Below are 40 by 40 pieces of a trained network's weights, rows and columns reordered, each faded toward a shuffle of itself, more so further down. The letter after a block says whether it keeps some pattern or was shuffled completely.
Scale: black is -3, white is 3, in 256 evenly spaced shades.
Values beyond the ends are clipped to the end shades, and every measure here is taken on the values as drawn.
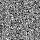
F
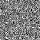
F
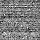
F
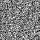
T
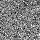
T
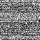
F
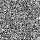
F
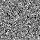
T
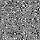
F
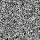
T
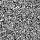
F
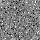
T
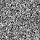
F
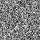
F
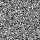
T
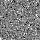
T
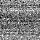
F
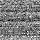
F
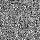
T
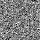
T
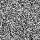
T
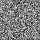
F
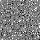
F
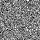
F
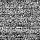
F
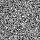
T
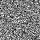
T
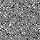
F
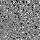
F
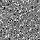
F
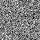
T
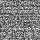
F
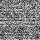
F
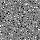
T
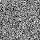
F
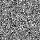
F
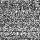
F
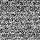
F
